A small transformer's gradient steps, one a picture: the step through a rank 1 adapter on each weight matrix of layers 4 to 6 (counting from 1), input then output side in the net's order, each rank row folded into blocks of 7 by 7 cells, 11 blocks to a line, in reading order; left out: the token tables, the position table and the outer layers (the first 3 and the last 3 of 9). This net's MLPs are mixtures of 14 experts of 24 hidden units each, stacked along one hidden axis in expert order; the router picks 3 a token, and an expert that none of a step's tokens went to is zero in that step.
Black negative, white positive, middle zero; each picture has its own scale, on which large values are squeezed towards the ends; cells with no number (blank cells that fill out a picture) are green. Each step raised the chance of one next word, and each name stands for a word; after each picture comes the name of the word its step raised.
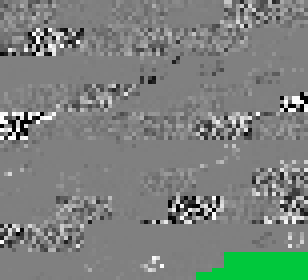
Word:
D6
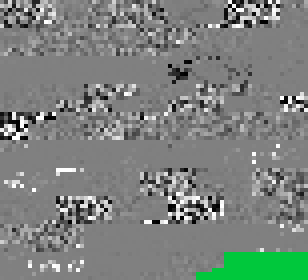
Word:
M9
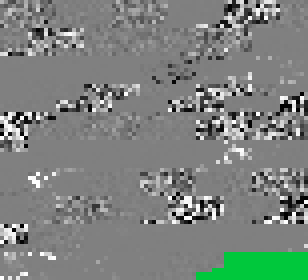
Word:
M9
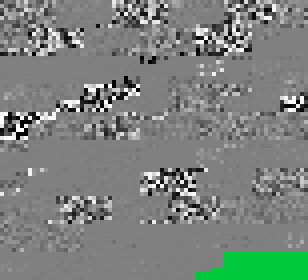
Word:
D6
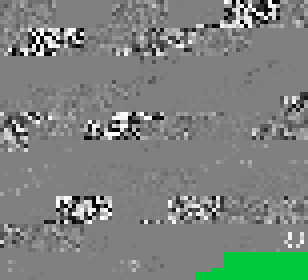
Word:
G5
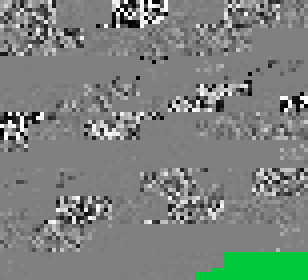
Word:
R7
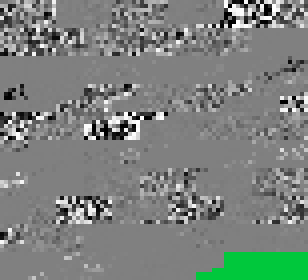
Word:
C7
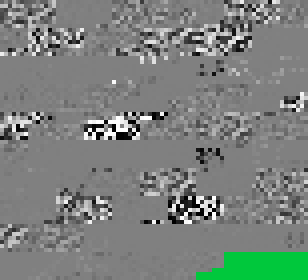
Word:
R7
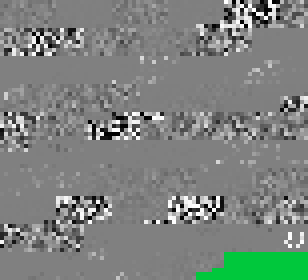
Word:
C7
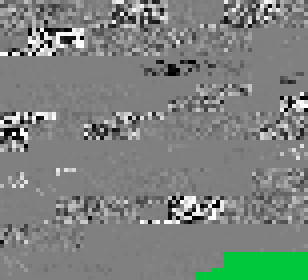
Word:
D6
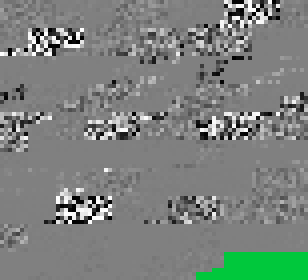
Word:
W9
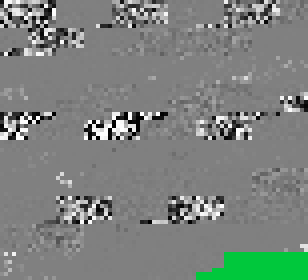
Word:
R7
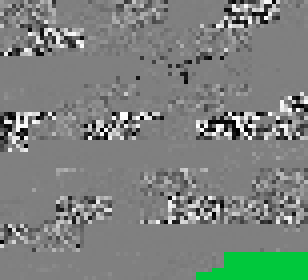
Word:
G5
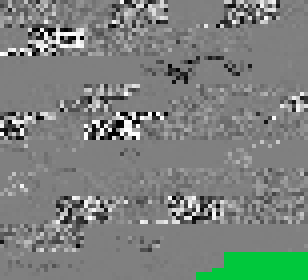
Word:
D6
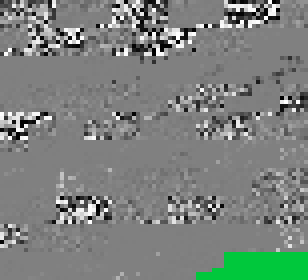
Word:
G5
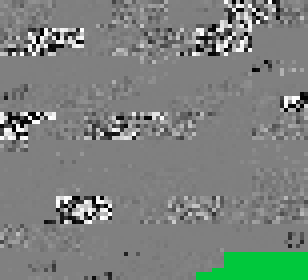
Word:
W9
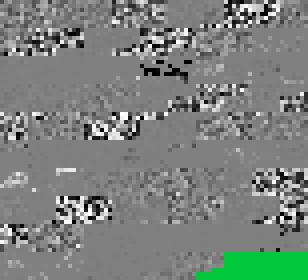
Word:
W9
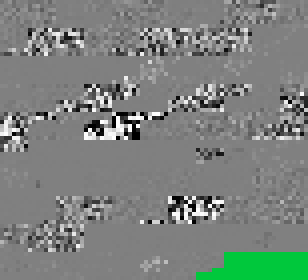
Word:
R7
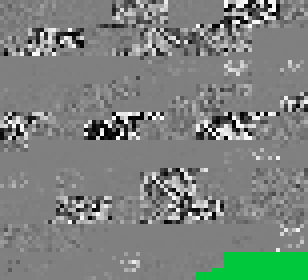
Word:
C7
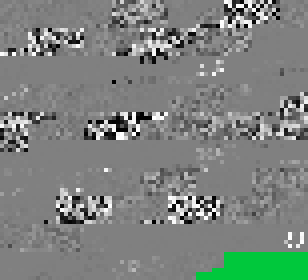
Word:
C7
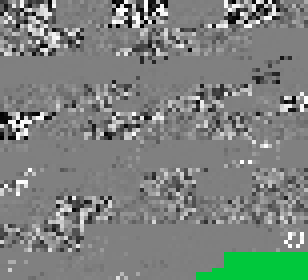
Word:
M9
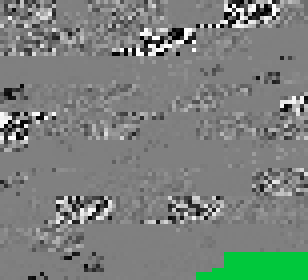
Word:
W9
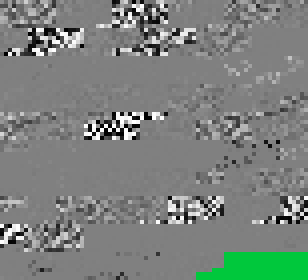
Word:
C7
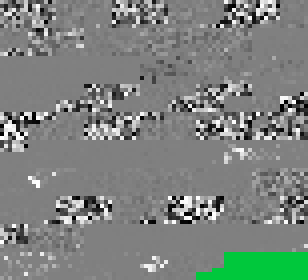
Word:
M9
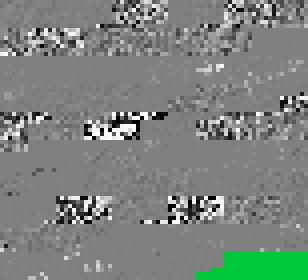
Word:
R7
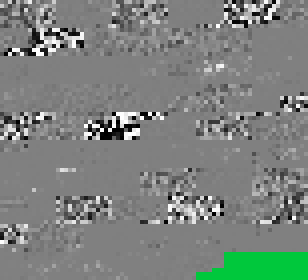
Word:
C7
